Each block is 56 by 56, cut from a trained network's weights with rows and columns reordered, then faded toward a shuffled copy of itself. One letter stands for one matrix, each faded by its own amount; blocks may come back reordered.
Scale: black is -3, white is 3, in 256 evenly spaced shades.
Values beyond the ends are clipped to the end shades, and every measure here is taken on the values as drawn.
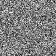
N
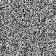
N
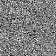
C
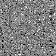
C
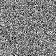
N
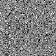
C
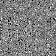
C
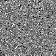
C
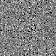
C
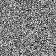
N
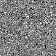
C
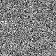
N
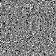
C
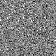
C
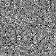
C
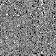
C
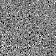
C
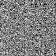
N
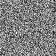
N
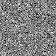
C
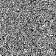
N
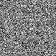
N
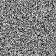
N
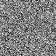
N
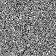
N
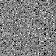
C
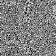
C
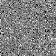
C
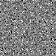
C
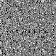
C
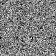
N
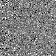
C
